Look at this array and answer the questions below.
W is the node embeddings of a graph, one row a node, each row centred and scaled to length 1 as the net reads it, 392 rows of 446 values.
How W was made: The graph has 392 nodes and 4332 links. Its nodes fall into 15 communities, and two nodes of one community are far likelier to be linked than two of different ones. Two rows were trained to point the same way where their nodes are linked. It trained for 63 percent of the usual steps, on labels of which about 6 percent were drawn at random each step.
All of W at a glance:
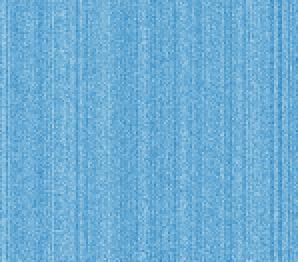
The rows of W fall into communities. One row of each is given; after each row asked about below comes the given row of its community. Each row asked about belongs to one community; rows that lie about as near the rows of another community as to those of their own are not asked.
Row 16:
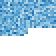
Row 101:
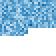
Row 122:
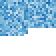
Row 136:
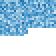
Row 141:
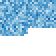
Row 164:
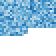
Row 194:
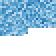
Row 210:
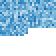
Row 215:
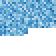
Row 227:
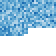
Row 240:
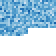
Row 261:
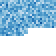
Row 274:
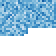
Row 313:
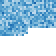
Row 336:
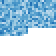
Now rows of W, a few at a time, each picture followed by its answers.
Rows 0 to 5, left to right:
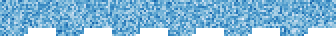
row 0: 194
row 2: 240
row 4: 16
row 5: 215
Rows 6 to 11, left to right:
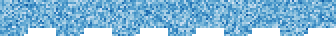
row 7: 240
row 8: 240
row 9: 136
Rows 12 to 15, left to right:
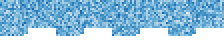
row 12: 274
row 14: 240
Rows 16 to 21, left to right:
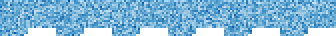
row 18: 336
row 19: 122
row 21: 210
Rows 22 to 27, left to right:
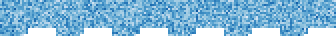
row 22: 240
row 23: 274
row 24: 336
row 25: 136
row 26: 16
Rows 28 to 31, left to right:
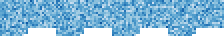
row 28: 240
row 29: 16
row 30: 136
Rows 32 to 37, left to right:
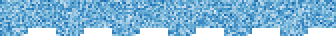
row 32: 164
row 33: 122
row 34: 136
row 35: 336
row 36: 240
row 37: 336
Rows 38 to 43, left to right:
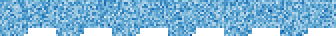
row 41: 194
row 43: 101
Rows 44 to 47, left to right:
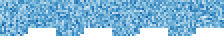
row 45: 210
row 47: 122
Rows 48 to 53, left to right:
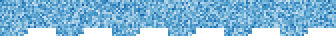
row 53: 122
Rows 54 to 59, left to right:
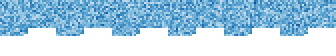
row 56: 261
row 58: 336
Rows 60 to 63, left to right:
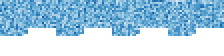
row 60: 240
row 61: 101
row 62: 136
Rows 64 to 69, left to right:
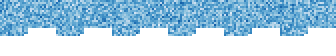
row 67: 16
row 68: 215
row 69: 16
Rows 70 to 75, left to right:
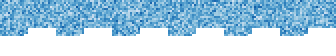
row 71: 313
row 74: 164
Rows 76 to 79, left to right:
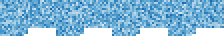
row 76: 336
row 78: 274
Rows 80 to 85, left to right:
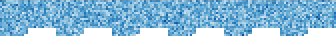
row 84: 122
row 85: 16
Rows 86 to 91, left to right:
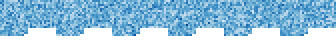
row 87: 101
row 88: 194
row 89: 274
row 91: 194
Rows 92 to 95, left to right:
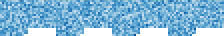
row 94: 101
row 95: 210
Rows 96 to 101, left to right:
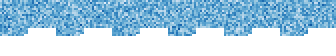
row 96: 227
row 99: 336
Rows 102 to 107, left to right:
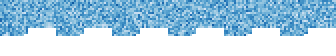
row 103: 227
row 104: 16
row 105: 336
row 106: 240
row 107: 274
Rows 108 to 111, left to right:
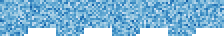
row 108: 336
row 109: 194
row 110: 210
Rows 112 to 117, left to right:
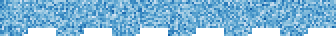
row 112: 240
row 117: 240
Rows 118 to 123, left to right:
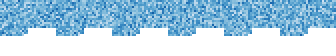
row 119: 240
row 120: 261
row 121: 210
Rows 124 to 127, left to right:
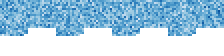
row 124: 101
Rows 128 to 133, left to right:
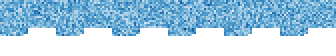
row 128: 336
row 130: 122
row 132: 227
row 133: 194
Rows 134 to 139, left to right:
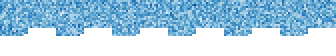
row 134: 136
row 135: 274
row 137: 227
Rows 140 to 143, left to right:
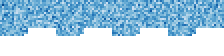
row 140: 122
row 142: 194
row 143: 194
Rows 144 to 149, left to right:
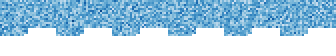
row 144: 261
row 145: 122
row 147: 194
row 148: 240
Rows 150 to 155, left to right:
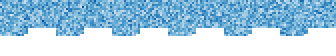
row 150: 164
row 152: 274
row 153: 215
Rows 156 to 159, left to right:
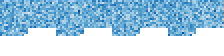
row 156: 16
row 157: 101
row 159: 16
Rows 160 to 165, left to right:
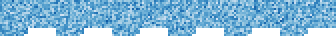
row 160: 210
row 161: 16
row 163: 227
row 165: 261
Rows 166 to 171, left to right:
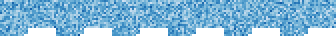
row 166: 136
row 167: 122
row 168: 261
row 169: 136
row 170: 210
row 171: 227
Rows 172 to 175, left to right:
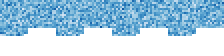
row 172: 101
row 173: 194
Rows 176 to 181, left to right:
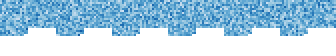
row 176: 215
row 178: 194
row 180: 274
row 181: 136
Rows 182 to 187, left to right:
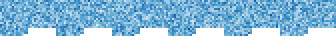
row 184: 164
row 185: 261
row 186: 164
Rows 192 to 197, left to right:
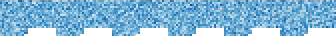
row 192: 164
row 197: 210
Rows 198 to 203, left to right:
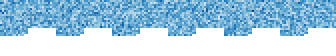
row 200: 16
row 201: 194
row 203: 210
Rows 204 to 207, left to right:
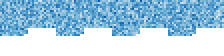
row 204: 227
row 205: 274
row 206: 227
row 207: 194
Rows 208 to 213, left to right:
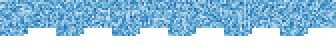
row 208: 261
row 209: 261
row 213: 194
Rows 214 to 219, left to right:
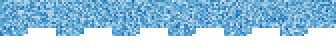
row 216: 210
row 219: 16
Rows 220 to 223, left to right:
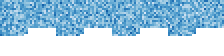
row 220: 16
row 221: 210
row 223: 101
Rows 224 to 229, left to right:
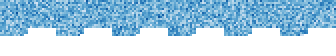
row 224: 274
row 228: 101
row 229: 261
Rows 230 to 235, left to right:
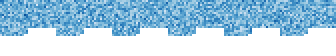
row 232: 261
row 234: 227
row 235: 16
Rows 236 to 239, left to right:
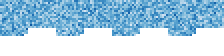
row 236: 194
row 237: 274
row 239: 141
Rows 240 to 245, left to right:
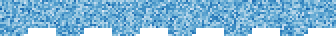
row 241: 261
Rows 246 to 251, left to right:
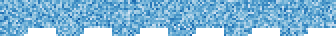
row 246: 215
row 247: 336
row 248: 136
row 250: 136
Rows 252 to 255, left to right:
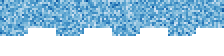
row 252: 336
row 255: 274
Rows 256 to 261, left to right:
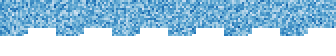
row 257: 336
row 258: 122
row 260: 261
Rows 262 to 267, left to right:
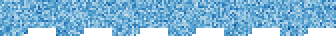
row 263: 210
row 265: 210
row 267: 240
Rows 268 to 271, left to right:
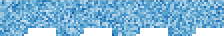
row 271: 210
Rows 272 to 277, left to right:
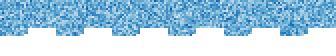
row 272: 194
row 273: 336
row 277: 261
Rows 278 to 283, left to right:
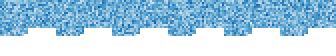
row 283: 274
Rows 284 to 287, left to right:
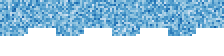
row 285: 136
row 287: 210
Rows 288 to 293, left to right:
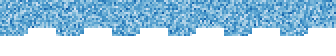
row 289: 122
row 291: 240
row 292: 194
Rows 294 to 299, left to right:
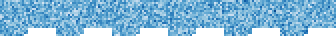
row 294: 101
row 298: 210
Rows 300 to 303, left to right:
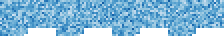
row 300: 261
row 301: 16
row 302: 210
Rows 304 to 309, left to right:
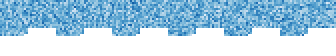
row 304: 227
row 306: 141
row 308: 227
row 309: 261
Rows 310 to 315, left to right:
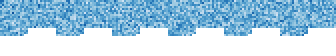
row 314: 336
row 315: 164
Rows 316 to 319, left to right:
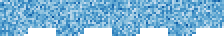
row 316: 227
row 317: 240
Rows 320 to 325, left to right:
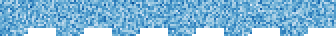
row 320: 227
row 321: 240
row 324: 16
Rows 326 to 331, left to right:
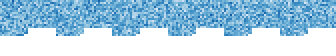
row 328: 16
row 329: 313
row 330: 261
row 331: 16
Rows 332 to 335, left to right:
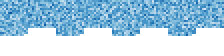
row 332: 215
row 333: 136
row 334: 336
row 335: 141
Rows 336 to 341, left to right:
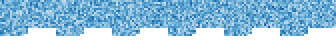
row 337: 194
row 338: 101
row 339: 122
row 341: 215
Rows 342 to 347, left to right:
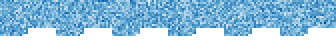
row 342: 240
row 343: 164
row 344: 313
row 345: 101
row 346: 101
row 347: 336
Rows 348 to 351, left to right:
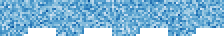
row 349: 274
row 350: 274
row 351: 210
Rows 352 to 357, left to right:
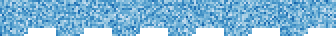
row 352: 215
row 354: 136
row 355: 274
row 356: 16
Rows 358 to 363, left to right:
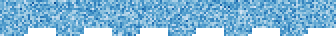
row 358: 101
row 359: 136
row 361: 194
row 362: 136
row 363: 227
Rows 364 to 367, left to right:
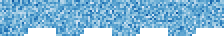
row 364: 227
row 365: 227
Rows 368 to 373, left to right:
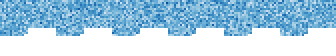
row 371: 336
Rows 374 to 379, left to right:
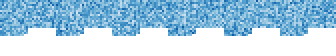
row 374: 215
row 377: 136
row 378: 210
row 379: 122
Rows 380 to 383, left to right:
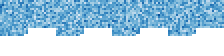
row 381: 164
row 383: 336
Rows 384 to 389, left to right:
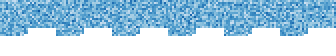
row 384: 261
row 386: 164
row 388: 274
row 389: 240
